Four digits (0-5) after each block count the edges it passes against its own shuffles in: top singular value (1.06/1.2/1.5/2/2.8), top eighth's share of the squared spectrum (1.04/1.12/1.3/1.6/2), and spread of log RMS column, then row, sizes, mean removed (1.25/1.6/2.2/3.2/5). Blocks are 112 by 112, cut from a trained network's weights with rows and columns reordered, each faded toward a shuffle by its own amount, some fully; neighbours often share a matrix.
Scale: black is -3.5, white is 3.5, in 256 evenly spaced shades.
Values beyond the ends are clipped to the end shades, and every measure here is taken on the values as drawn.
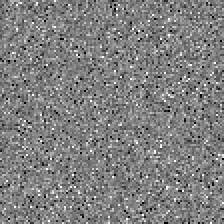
0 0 0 0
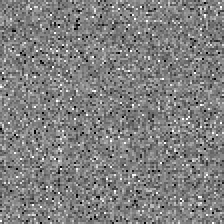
1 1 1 0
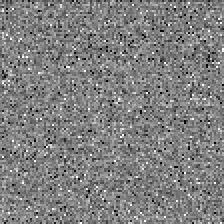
1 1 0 0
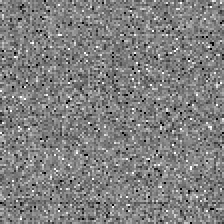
1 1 0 0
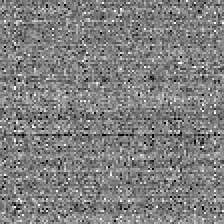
4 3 3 1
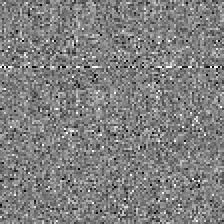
3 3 1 2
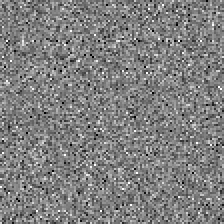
2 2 0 1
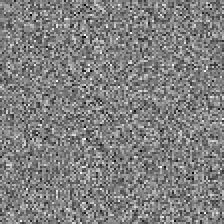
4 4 2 2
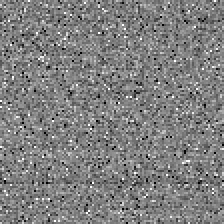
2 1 1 0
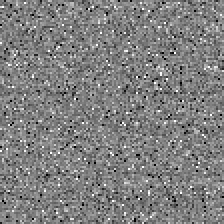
1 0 0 0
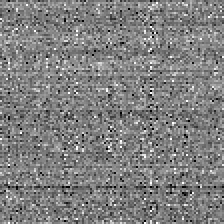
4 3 3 1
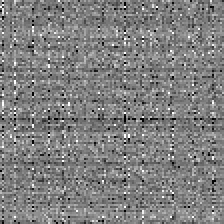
4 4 4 2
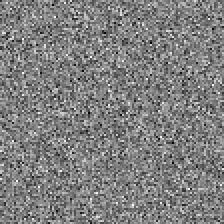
0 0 0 0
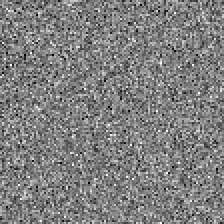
0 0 0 0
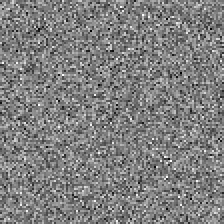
1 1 0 0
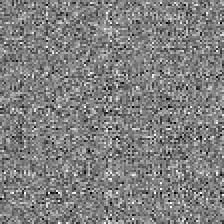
4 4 3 3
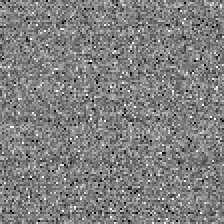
2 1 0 0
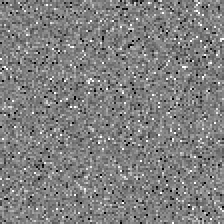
0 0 0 0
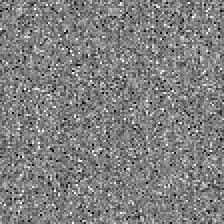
1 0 0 0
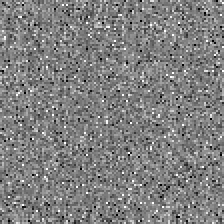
1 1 0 1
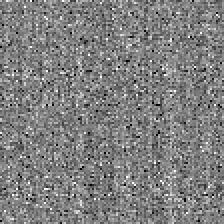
3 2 0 2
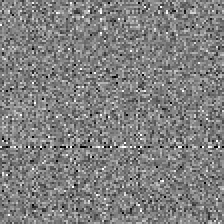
3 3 2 2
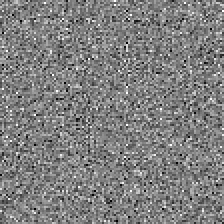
3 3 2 2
